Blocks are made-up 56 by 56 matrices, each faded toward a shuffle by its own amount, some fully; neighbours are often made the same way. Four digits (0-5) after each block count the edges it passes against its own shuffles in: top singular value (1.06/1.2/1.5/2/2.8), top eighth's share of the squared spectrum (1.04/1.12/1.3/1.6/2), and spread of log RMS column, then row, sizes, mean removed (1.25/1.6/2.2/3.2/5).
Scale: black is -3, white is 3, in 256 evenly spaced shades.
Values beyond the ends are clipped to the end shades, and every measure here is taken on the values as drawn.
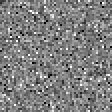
0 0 0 0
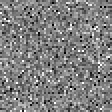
0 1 0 0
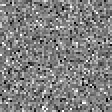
0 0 0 0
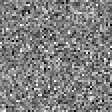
0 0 1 0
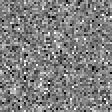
0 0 1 0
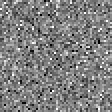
0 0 0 0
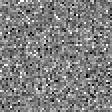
0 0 0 0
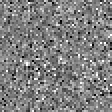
2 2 0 0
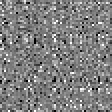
4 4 2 2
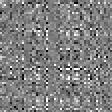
4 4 3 3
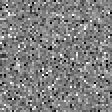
0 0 0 0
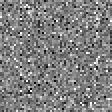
1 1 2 0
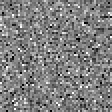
0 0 0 0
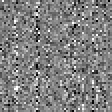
1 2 3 0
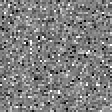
0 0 0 0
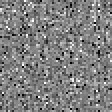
1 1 2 0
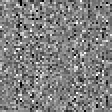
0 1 3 0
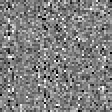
1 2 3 0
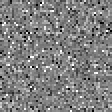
2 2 0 1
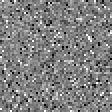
2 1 0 0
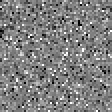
1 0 0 0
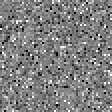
0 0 0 0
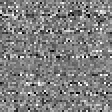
1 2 0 4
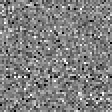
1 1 0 1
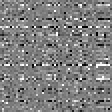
4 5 2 3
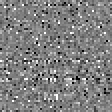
3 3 1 2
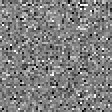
3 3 1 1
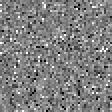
1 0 0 0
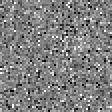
0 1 1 0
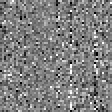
1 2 3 0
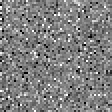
1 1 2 0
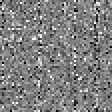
1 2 2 0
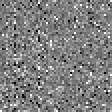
1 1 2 0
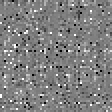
3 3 1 1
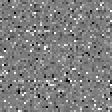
3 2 0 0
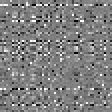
5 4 2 3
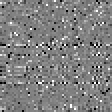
4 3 1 2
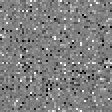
3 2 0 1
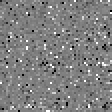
2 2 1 0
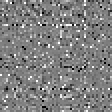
4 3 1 2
